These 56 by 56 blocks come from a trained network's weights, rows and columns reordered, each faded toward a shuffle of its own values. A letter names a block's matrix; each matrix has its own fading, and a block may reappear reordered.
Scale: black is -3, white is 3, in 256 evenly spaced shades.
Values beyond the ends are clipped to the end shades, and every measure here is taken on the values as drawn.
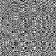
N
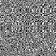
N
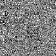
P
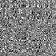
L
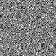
L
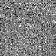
L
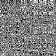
L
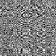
N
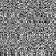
N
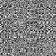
N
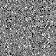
P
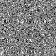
L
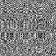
N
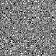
P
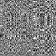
N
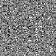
P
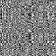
N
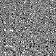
P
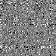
P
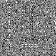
P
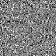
L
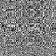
N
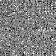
L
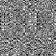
N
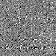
P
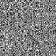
L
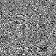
L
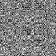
L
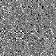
P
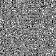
P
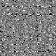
P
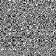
L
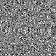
L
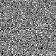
P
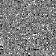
P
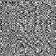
N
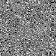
P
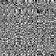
N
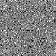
L
